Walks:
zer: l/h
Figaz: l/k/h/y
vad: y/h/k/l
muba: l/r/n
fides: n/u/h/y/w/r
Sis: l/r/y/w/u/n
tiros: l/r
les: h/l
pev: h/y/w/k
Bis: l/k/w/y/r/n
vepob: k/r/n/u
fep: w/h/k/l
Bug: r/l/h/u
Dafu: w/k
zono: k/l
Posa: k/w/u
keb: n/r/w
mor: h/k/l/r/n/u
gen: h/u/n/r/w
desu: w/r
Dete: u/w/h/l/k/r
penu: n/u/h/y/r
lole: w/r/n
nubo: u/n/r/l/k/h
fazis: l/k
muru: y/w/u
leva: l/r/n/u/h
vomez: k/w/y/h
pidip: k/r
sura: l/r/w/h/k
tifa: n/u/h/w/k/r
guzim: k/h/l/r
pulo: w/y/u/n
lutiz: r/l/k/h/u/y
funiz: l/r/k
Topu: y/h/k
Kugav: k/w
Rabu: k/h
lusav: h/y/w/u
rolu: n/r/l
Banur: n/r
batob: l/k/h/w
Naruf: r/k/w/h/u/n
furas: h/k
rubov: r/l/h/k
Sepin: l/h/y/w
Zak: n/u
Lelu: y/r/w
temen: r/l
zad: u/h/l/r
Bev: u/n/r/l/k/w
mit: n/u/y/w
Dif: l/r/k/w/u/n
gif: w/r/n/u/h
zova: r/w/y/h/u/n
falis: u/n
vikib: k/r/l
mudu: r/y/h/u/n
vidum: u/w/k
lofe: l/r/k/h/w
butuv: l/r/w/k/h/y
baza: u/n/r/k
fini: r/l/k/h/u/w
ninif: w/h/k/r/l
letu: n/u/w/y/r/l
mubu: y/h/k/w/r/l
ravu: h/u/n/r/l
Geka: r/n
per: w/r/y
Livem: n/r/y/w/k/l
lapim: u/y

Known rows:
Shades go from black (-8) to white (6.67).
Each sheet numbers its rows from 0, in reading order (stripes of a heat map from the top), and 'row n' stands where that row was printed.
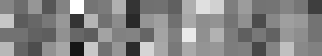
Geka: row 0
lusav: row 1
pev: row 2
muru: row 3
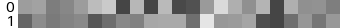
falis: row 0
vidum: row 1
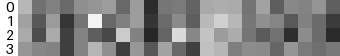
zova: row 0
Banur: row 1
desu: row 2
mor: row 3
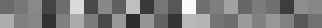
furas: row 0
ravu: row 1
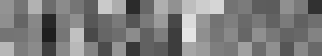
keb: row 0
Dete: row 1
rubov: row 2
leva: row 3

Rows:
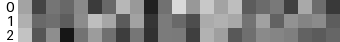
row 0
Lelu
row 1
mudu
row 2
zad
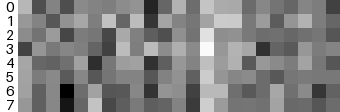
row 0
fides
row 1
pulo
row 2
lofe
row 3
Dafu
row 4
Sepin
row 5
fini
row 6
tiros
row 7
guzim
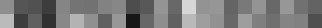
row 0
butuv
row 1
penu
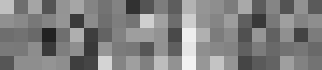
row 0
gif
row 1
Posa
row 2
funiz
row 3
sura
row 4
Kugav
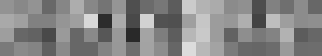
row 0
Naruf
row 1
Zak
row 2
letu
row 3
Bev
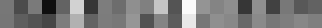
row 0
pidip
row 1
Topu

